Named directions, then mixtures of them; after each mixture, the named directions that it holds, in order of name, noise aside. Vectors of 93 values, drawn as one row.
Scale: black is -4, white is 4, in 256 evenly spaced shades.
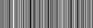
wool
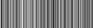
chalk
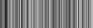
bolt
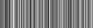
bolt, wool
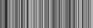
bolt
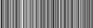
chalk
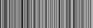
bolt, chalk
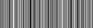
wool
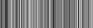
bolt, chalk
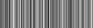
bolt, wool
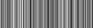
chalk, wool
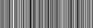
wool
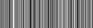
wool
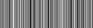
wool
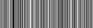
wool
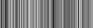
bolt, chalk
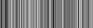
bolt, chalk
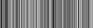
bolt, chalk
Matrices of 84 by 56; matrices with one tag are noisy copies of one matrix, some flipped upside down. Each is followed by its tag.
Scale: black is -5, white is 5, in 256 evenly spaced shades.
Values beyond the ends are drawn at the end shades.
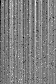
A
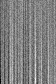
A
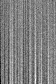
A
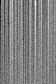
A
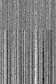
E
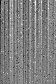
A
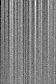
A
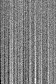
A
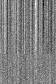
E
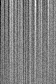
A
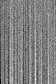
A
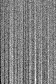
A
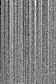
A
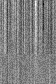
E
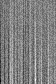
A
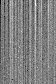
A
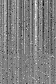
E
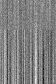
E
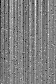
A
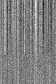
E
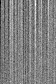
A
